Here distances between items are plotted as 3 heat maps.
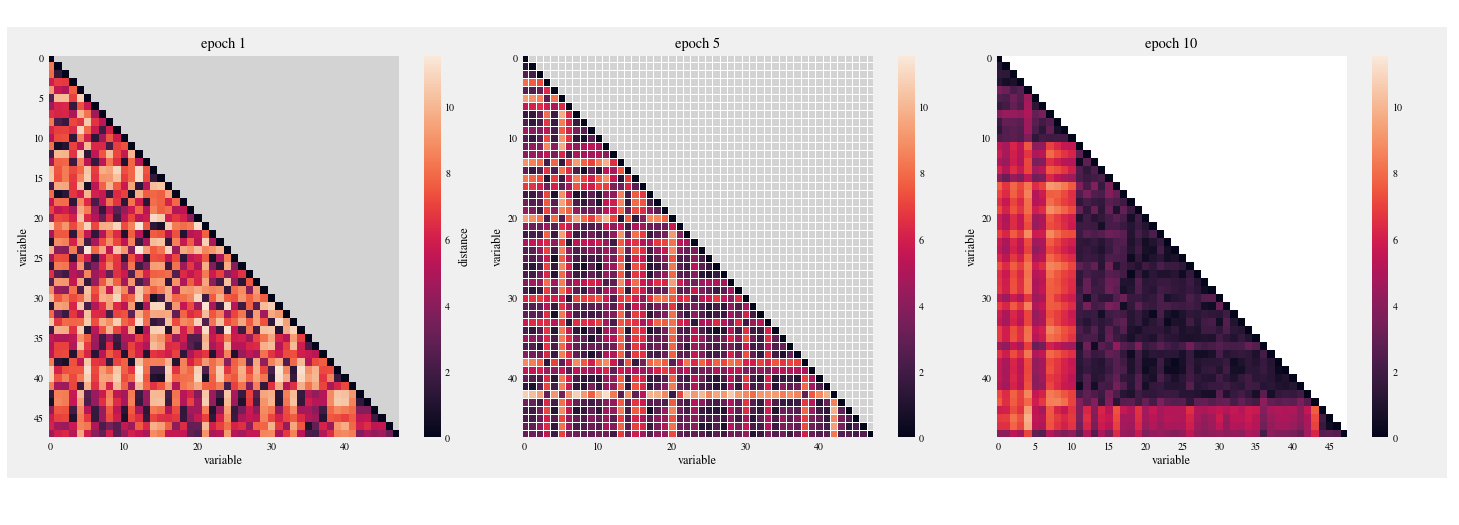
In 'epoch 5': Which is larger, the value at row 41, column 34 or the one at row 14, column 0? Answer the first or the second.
the second
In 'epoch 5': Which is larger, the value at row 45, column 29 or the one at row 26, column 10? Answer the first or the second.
the first
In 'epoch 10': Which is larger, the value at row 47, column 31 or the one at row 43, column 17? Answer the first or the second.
the first
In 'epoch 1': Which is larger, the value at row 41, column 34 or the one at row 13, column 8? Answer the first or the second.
the first
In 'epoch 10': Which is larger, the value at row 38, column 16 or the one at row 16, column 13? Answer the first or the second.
the second
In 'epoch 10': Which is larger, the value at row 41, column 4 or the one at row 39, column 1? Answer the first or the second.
the first
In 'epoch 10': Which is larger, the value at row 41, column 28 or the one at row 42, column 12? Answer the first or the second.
the second
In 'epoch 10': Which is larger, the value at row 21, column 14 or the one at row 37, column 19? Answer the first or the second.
the second
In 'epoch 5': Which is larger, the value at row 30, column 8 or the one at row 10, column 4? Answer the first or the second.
the first
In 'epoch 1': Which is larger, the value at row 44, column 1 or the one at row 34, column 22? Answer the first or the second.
the first
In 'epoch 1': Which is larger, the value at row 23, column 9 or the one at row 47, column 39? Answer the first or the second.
the second
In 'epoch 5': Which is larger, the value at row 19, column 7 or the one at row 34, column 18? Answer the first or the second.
the first
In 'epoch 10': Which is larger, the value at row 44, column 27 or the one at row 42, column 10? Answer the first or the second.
the second
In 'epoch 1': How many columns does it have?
48
